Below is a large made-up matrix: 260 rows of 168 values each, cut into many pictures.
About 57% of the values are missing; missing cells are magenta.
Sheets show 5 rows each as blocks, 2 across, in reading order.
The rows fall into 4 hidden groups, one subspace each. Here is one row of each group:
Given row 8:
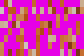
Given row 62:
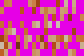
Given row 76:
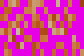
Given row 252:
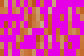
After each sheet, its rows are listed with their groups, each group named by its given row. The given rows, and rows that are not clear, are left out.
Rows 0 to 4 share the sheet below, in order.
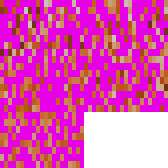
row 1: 8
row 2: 76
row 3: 8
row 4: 62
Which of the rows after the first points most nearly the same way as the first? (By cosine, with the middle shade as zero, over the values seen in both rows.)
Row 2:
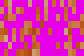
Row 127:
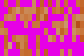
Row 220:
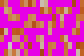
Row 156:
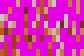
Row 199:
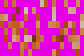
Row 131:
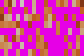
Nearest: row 127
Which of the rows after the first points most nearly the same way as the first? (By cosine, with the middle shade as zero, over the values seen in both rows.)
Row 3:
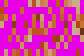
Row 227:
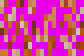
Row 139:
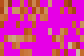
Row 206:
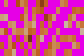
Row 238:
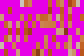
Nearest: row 227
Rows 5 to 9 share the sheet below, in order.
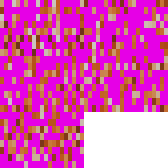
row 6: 8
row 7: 76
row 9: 76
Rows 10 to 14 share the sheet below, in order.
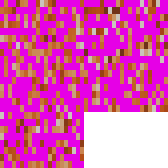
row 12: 76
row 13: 252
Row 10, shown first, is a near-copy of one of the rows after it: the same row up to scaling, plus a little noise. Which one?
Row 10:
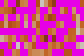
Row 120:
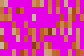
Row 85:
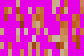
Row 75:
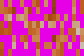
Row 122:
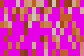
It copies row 75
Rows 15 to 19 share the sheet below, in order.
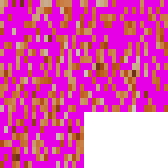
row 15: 76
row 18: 76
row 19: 62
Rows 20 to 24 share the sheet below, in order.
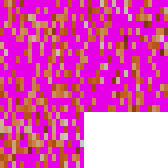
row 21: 8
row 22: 62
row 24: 8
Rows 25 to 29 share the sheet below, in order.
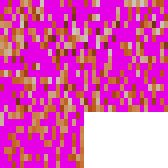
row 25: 8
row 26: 62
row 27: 62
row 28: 62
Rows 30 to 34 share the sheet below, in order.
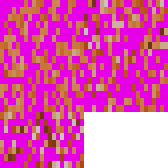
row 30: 8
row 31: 76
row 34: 8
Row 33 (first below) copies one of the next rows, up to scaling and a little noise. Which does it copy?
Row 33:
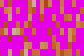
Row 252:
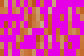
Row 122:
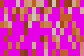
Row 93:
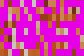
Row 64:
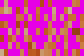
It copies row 93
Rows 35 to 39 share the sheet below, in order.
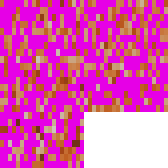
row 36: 62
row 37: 8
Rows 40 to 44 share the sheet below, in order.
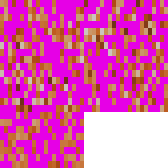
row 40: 62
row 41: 76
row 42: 76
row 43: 62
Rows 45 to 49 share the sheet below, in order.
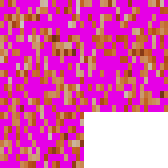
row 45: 8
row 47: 76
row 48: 8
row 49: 8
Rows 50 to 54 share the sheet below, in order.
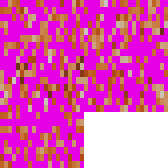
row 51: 76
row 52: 76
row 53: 8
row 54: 62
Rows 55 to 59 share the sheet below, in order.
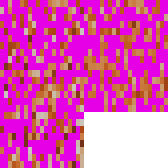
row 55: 8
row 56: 76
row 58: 8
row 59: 8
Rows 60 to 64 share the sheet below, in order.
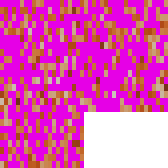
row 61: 62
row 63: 8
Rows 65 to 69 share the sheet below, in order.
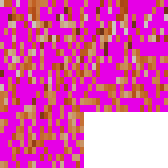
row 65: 76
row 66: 76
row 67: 76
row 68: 76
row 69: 8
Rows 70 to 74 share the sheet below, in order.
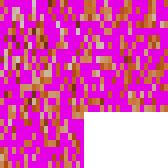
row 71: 62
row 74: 76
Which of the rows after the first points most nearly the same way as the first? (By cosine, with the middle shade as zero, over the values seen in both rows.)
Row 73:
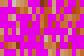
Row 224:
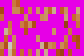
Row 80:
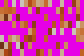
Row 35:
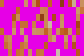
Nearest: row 80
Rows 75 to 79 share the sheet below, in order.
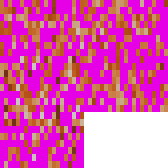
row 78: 76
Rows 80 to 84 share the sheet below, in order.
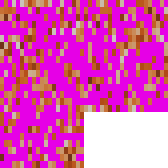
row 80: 62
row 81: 8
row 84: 62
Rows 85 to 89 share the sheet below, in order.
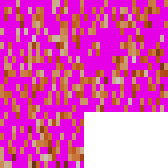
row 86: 8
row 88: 76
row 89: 76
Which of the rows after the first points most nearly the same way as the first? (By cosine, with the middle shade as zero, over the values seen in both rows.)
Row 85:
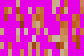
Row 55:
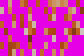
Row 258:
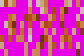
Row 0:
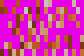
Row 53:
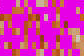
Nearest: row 55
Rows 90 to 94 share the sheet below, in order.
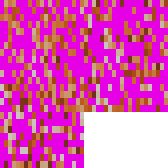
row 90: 76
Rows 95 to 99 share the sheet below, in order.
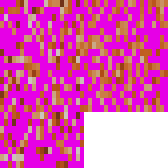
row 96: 8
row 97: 76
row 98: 62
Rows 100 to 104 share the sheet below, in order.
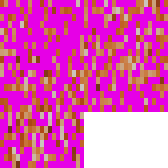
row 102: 8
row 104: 76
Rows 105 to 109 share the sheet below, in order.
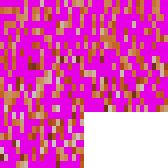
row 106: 76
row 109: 62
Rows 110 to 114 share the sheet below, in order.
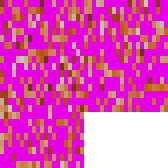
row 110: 8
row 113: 76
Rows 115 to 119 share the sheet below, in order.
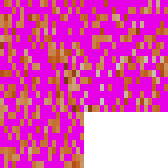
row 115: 62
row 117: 8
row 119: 8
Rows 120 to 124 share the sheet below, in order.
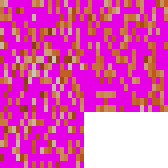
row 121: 62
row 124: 62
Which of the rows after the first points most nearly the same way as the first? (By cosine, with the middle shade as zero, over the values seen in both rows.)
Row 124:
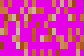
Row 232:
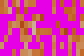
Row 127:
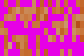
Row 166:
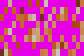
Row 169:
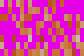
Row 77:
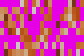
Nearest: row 77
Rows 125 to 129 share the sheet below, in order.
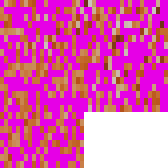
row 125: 76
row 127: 76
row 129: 76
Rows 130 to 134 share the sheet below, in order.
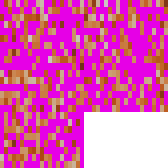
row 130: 8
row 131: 76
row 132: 76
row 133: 8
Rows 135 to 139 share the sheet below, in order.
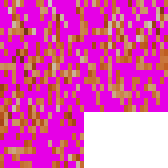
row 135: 76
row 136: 8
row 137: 76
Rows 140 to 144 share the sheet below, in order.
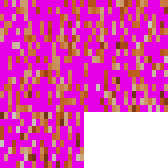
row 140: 62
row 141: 76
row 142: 8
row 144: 76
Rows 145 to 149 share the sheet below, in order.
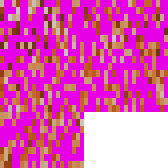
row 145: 76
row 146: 8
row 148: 8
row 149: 76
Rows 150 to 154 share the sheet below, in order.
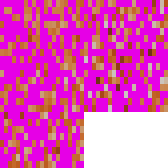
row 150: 8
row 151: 8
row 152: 8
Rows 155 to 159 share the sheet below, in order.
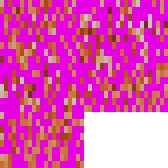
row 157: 8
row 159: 8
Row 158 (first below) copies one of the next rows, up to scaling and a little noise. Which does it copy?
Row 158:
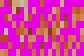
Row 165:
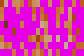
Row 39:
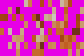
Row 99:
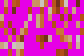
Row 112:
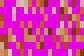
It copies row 112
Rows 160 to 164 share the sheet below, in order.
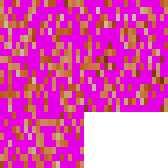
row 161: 76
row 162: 62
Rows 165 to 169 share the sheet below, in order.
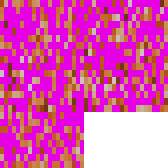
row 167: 76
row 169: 8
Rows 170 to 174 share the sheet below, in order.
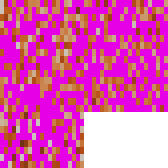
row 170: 8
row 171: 62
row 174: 62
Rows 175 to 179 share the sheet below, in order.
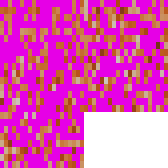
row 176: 76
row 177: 62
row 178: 76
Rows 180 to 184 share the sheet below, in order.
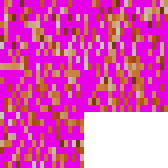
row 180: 62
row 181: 76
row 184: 76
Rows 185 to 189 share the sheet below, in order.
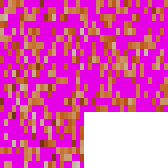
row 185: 8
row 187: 62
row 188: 8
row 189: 76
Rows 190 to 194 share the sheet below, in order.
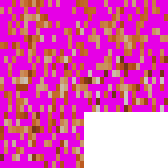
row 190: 8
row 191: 62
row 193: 8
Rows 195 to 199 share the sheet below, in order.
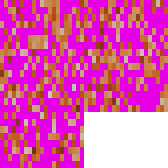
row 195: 76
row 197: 76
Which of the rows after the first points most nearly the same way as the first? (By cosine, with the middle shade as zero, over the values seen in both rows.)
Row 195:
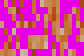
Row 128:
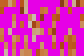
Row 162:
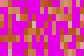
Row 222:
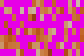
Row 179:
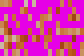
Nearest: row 128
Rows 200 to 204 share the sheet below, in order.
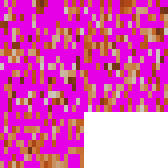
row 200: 8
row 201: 8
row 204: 8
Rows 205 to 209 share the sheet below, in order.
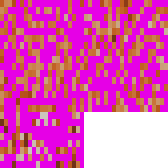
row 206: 8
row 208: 8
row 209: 8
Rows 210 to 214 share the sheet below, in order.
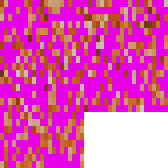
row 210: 8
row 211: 8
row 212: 76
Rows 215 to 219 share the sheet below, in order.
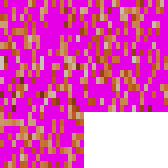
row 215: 8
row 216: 62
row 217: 8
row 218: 76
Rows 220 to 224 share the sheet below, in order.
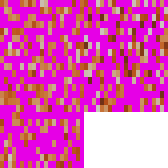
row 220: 8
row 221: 62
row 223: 8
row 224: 8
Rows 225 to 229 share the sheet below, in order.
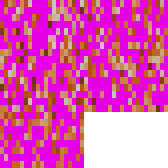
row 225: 76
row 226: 62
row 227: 76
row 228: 8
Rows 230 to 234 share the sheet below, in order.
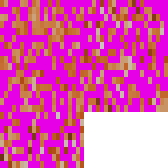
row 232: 76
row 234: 62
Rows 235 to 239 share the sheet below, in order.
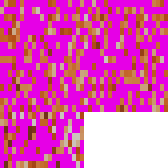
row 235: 62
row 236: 76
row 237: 76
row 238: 252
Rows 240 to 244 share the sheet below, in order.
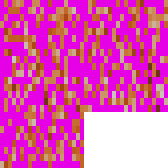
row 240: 8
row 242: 76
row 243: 8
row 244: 62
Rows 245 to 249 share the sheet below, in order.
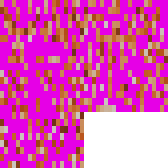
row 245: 8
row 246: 8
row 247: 76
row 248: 76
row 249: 8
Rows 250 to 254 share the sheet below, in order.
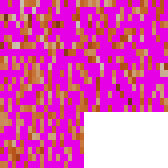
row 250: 62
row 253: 76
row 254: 62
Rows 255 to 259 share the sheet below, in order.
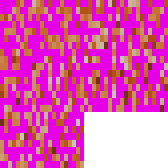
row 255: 76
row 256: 62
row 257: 62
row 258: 8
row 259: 8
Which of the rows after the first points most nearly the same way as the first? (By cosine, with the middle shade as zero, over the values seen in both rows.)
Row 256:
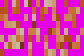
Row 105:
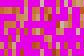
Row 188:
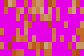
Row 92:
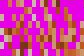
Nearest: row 92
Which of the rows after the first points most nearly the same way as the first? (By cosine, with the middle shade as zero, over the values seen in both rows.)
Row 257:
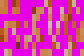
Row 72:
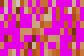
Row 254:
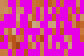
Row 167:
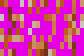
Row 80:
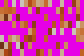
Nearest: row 254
